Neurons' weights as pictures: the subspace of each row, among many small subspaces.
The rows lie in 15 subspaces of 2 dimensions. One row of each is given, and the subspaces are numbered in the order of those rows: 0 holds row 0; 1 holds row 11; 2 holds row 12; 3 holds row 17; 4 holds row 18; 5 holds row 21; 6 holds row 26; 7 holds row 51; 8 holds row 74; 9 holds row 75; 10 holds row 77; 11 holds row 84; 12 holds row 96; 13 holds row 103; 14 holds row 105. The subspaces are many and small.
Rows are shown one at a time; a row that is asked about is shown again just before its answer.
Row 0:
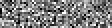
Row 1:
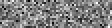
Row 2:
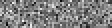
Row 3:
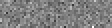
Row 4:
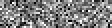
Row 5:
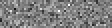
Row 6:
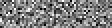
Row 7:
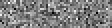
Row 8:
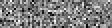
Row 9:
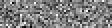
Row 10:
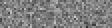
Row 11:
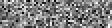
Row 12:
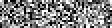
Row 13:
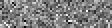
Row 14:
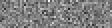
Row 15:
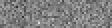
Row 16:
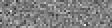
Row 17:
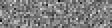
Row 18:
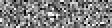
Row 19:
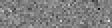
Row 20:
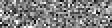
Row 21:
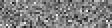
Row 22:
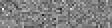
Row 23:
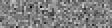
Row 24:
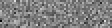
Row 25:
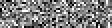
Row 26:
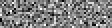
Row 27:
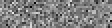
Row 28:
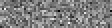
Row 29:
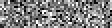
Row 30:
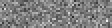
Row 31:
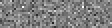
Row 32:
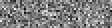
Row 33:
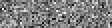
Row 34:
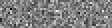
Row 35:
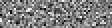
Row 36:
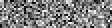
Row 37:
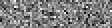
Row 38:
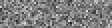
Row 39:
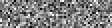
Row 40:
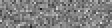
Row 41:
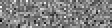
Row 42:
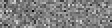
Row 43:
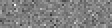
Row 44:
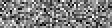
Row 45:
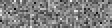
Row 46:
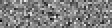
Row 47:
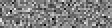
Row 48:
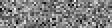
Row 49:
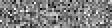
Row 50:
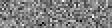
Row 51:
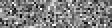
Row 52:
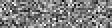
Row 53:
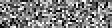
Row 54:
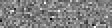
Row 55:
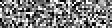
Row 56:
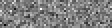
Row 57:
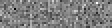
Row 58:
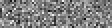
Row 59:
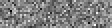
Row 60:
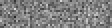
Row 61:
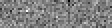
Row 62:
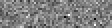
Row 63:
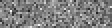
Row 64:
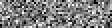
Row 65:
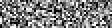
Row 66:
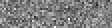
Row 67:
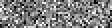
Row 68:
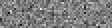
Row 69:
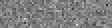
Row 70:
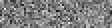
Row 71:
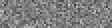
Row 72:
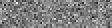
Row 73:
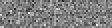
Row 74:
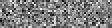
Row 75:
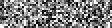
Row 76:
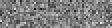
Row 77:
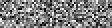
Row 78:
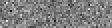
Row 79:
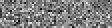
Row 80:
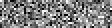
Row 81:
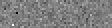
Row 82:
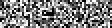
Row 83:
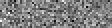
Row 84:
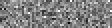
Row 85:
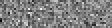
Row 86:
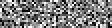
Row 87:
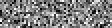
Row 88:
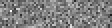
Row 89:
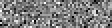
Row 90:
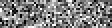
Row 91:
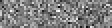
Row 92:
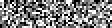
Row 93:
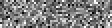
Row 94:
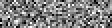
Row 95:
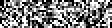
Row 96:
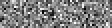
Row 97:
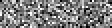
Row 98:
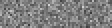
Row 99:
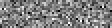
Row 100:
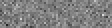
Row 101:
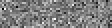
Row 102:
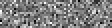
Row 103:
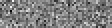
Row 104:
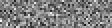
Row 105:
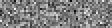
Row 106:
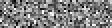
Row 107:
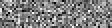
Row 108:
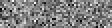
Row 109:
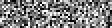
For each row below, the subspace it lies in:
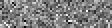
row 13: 5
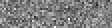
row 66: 8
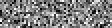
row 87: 3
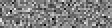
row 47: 6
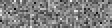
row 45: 1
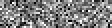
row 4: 5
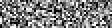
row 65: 10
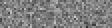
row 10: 13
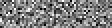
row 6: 10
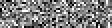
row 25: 8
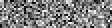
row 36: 2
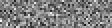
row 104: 4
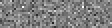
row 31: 0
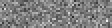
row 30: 6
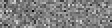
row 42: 12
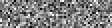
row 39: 4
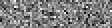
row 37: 9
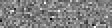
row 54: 11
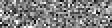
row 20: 12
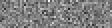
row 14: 12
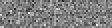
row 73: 10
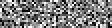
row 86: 8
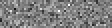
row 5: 11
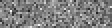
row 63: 7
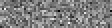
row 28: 11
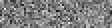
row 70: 2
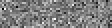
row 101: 8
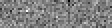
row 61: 13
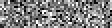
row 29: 9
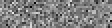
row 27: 2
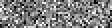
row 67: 9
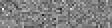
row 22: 8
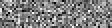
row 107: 0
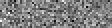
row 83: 8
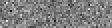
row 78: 7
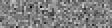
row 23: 12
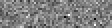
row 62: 1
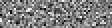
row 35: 10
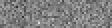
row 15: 3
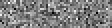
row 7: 14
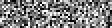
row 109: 1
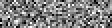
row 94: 4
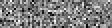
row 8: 0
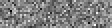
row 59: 7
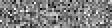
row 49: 14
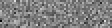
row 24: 3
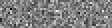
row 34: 6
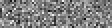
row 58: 0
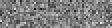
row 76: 14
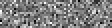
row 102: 3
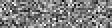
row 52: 6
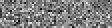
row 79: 0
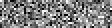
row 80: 2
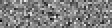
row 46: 4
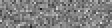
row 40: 14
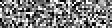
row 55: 13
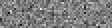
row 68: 6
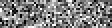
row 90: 7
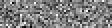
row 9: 5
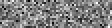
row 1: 1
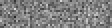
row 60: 1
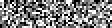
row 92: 2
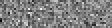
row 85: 13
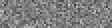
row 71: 12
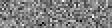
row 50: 10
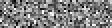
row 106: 12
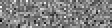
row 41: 3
